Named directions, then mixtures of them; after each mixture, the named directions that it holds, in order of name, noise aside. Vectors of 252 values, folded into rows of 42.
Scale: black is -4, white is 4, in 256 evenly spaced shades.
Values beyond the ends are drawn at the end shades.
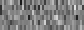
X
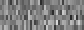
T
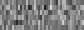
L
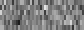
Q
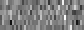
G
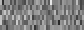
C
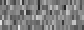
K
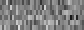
K, L, T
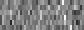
G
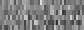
T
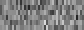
L, T, X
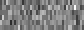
G, K, X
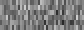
L, T, X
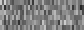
C, Q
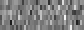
G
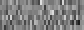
G, T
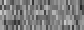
C, G, Q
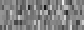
G, L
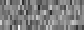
K, L, T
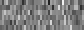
C, G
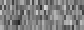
Q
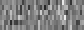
G, L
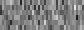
X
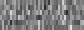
G, K, L
